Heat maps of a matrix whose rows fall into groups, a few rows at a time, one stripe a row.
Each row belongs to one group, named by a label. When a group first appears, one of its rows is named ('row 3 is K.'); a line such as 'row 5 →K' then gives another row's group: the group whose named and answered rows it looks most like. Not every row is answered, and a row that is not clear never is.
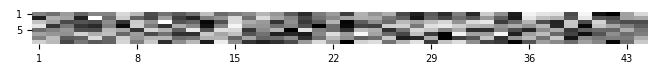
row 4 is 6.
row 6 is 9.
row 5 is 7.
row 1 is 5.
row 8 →7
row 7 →5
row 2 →5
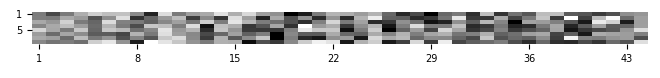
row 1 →5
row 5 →7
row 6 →6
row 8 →7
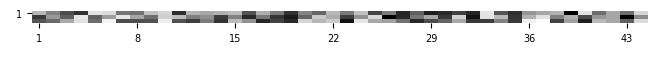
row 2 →9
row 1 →5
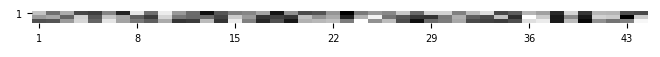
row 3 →9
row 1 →6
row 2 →9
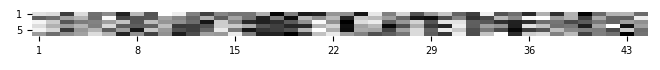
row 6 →9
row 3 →7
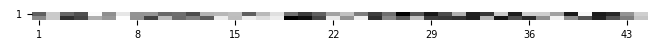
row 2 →5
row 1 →5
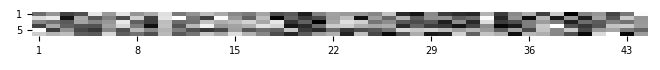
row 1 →5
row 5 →6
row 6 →9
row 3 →5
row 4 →5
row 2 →6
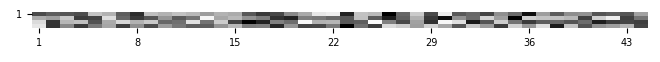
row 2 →9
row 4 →6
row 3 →7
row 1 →7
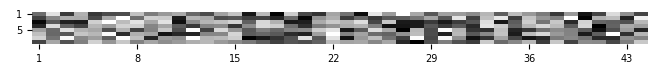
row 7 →7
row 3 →5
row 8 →5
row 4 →5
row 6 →9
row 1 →6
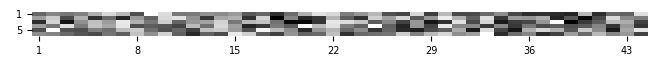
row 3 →5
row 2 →6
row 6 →6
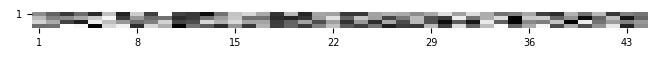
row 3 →5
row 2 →9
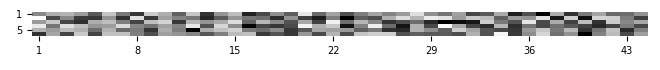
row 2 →6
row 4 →7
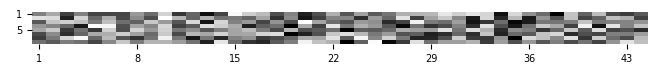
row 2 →6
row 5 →6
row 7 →9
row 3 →7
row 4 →5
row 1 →6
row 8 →7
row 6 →5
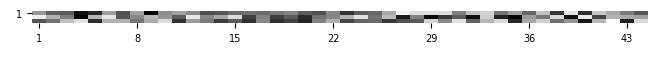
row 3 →9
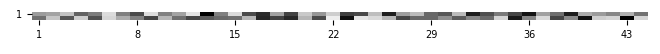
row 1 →7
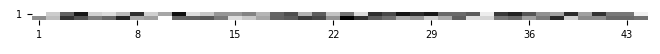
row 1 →5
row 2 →6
